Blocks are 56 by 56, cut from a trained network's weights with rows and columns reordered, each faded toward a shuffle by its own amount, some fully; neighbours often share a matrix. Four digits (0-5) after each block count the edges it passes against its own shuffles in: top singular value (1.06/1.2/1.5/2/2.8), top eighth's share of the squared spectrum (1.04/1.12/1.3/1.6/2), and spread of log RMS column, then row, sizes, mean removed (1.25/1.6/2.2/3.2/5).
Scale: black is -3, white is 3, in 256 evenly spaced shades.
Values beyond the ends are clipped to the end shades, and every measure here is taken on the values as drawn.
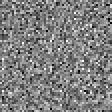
1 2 1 1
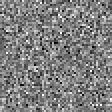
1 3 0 1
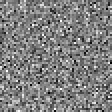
1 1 0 0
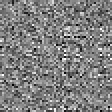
3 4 2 2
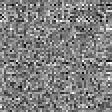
3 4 1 3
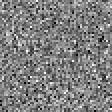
0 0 0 0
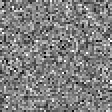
0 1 0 0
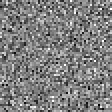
2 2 0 0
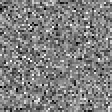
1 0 0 0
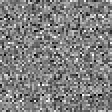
3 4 0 3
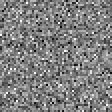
0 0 0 0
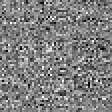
3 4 1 3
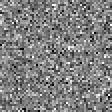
0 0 0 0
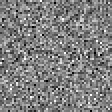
2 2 0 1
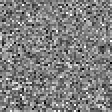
2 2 0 1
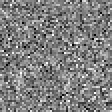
1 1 0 0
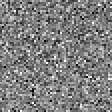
0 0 0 0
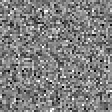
2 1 0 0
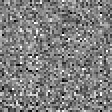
3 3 2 2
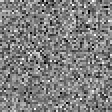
0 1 0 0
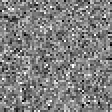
0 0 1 0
